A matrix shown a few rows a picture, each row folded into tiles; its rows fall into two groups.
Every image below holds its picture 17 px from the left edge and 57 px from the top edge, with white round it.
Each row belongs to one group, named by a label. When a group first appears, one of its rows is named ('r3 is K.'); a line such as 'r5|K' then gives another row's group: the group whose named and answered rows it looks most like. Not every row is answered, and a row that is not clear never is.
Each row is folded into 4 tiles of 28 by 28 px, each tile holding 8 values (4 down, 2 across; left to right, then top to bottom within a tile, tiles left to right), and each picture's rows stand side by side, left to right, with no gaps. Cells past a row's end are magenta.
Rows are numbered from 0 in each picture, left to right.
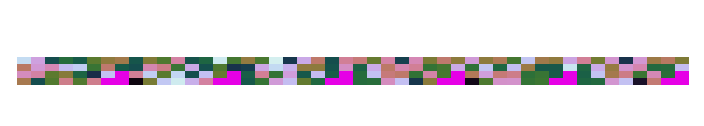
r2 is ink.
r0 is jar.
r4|ink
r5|ink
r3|ink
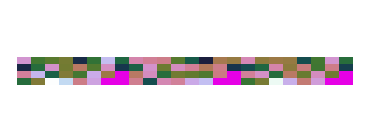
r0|jar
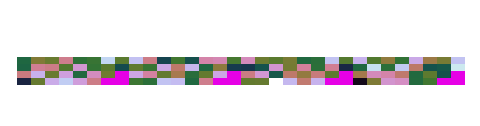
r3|ink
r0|jar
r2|jar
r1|jar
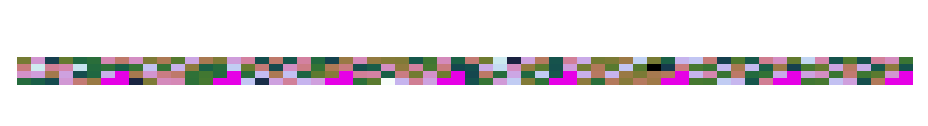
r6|jar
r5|ink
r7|jar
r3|jar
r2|ink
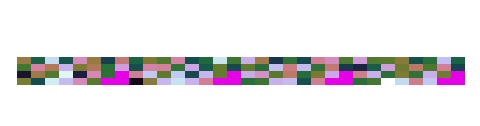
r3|jar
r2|jar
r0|ink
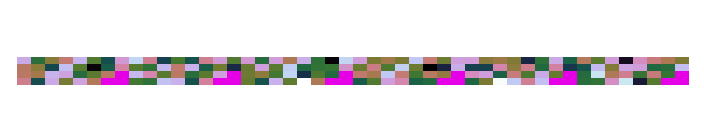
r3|ink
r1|jar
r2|ink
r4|jar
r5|ink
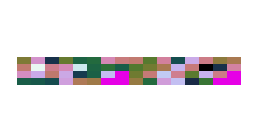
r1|ink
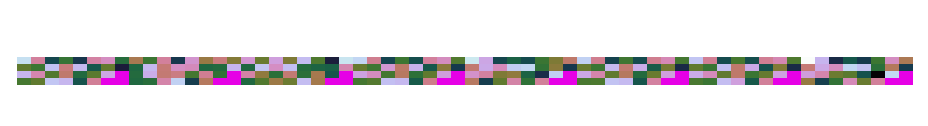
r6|jar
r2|ink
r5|jar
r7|jar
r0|jar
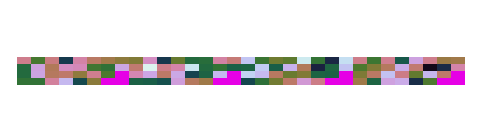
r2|ink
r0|ink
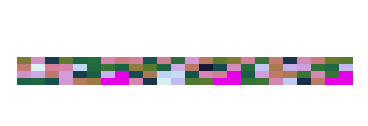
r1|ink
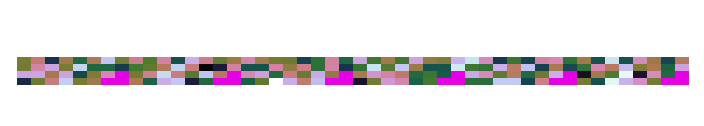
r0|jar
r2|jar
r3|ink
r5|ink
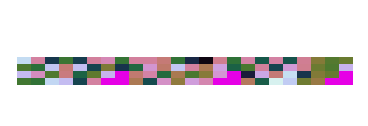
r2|ink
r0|jar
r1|jar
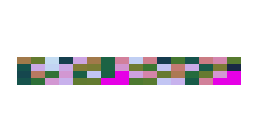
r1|jar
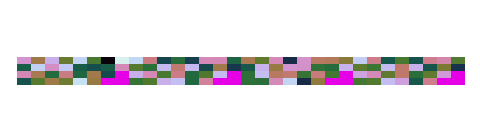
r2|ink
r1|jar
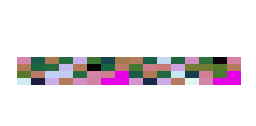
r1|ink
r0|ink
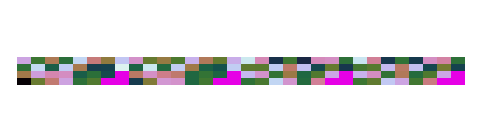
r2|jar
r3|jar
